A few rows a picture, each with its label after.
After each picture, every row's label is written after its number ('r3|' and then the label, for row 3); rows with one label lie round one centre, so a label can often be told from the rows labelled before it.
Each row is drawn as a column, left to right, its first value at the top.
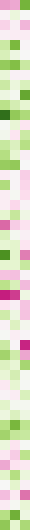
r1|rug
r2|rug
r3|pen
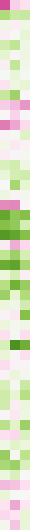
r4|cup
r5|cup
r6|cup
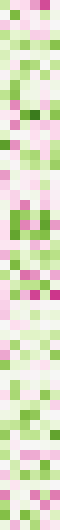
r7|pen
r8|cup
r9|rug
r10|rug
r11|cup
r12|rug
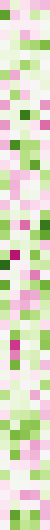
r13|cup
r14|pen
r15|rug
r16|rug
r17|cup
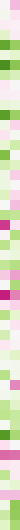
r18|rug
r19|rug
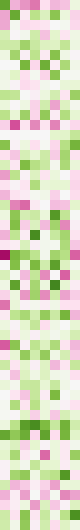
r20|pen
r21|cup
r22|rug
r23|cup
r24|rug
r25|cup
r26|rug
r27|pen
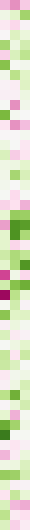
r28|rug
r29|cup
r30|cup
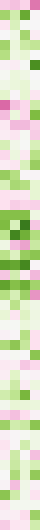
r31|cup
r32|cup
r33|cup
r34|rug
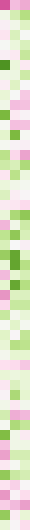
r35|rug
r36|cup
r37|cup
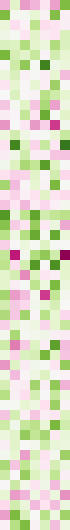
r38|cup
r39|pen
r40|rug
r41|cup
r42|rug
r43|cup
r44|pen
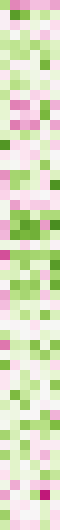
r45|pen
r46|cup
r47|cup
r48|cup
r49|rug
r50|cup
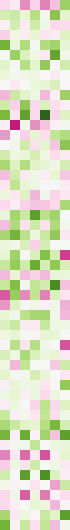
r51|rug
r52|cup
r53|rug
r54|cup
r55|rug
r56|cup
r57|pen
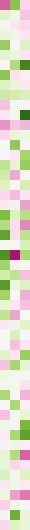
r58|cup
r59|pen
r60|rug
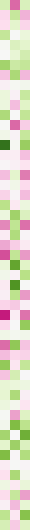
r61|pen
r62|cup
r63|pen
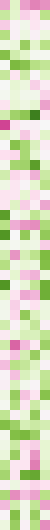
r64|cup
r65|pen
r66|rug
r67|rug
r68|cup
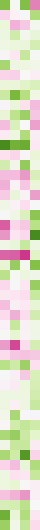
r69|pen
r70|pen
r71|pen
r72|cup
